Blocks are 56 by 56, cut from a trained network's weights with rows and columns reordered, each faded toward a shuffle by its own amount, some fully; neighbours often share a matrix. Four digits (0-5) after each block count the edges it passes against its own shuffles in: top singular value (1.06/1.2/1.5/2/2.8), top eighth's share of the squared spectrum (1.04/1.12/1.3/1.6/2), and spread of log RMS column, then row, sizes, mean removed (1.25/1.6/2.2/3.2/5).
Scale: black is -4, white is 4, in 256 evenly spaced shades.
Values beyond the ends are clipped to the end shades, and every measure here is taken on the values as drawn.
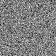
0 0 0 0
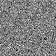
0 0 0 0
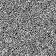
0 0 0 0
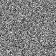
1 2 0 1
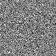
0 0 0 0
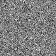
1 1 0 0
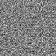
3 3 2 0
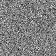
0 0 0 0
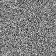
1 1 0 0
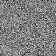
1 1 0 0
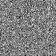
2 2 1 0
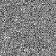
3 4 2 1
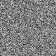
0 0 0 0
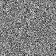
2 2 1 0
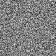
3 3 1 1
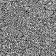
1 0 0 0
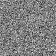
0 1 0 0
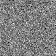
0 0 0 0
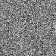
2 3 1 1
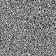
1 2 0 0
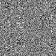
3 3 2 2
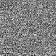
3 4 1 1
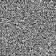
1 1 0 0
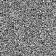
2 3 1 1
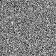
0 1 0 0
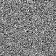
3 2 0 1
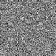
2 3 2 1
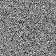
1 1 0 0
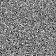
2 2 0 0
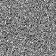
2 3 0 1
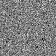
1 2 0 0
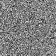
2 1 0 0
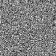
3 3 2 0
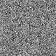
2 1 0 0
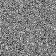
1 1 0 0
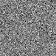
2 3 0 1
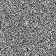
1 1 0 0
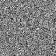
2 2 0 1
